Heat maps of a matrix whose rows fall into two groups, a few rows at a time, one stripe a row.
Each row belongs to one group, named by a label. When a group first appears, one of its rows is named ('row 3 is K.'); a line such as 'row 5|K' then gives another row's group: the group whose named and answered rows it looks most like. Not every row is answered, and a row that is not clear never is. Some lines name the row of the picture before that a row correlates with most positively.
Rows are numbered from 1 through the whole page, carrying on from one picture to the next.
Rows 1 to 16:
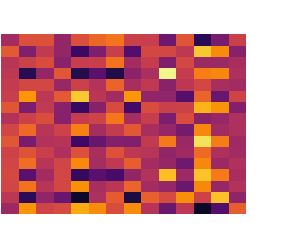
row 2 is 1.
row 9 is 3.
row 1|3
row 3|3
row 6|3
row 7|1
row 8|3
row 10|1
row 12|3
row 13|1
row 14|3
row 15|1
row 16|3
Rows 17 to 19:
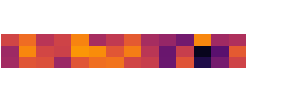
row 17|3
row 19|3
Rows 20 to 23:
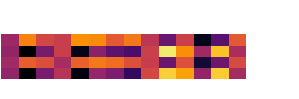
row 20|3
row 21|1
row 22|3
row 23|1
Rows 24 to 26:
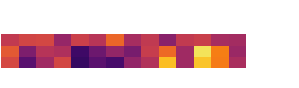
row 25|1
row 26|1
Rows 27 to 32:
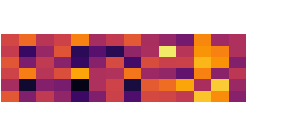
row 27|3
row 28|1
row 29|1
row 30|3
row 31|1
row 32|1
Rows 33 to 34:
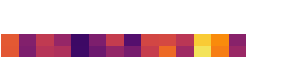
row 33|1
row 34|1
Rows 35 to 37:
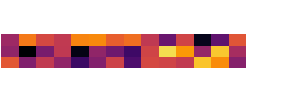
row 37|1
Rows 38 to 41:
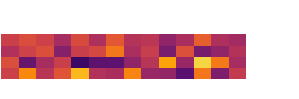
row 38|3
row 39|3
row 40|1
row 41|3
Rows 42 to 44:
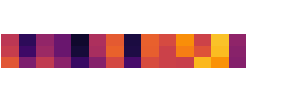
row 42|1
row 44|1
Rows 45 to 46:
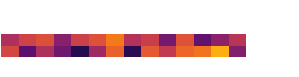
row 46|1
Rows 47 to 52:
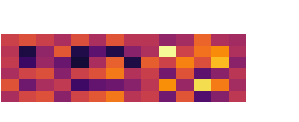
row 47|3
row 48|1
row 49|1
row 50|3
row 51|1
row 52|3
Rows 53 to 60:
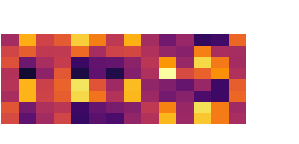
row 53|3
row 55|1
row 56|1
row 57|3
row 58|3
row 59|1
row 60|1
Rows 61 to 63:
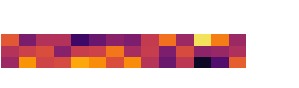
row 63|3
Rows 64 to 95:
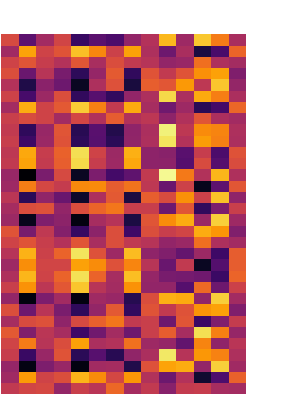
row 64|1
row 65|3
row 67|1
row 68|1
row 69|1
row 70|3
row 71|3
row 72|1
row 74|3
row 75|3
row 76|1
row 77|3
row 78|1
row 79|3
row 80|1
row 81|1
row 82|3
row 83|3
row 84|3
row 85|3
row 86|3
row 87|1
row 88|1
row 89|3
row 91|3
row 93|1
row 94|3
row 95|3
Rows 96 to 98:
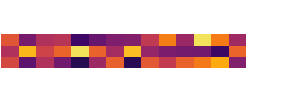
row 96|1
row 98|1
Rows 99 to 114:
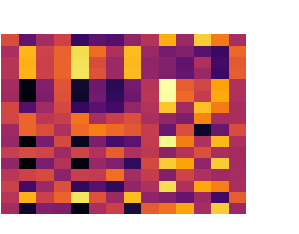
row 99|1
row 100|3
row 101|3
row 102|3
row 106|3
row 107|3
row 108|1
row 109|3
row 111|3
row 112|1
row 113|3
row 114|1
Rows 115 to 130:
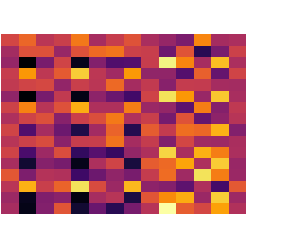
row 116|3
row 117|1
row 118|3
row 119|3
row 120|1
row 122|3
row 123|1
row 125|1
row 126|1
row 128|3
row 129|1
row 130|1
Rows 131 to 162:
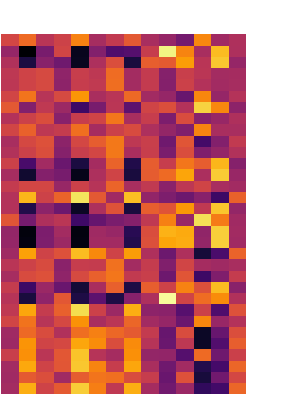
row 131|3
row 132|1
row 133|1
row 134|3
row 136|3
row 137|1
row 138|3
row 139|3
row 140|3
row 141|3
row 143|1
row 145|3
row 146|1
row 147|1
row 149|1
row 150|3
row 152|3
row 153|1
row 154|1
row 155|3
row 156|3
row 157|3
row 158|3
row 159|3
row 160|3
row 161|3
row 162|3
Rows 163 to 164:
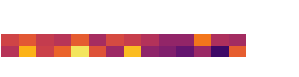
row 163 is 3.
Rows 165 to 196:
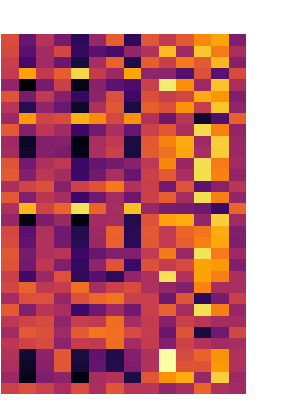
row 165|1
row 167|1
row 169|1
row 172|3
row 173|1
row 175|1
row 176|1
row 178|3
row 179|1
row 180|3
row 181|1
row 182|1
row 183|1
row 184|1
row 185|1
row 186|1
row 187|3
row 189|1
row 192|3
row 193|1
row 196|3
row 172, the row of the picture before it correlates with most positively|164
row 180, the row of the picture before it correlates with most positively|164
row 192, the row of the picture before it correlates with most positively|163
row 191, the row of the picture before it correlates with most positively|164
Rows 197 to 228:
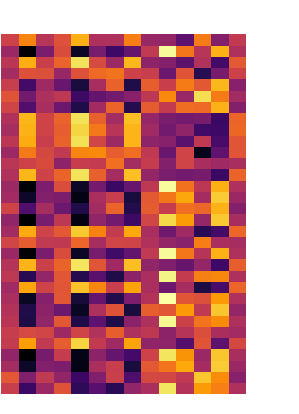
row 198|1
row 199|3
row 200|3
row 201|1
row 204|3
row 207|3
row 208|3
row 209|3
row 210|1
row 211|1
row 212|1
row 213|1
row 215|3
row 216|1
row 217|3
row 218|1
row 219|3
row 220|1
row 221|1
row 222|1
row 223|3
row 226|1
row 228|1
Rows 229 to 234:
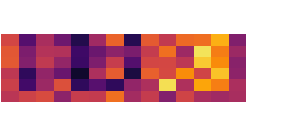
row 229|1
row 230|1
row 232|1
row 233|1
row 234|3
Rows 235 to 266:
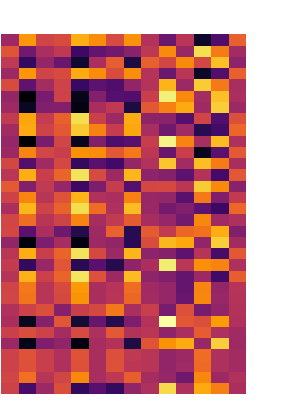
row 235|3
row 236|1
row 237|1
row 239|1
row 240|1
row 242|3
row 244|1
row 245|3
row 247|3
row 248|1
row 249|3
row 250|3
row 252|1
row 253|1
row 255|1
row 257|3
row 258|3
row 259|3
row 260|1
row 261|3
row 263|3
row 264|3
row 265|3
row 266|1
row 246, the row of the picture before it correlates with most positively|233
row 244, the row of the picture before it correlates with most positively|233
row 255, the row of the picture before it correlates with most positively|233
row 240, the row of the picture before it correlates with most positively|233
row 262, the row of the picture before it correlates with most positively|232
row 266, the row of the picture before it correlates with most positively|233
